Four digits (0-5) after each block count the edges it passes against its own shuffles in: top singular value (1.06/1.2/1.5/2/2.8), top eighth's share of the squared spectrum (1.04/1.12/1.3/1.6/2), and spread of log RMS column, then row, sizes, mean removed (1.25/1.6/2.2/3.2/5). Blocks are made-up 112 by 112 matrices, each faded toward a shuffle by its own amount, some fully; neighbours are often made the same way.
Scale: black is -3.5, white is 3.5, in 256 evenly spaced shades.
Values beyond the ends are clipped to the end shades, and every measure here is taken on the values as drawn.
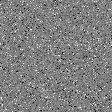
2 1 0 0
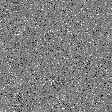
2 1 0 0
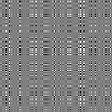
5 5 5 5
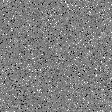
2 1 0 0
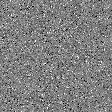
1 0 0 0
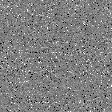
1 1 1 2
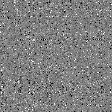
1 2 2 2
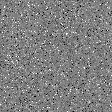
0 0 0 0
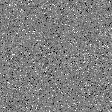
0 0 0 0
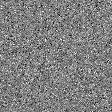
0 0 0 0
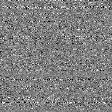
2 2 0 4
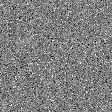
2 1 0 0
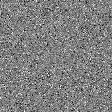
1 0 0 0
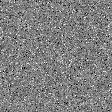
2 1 0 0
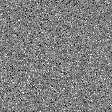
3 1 0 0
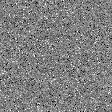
1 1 0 0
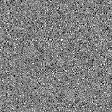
4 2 1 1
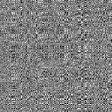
5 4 3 3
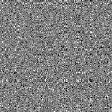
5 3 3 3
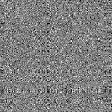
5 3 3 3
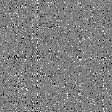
4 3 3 2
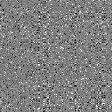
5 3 2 2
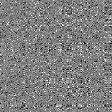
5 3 2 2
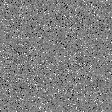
3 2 0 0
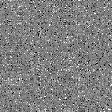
4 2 1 1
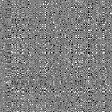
5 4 3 3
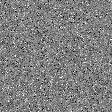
0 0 0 0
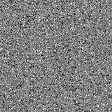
3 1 0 0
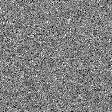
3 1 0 0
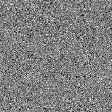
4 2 1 1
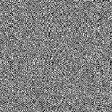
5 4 3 3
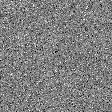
0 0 0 0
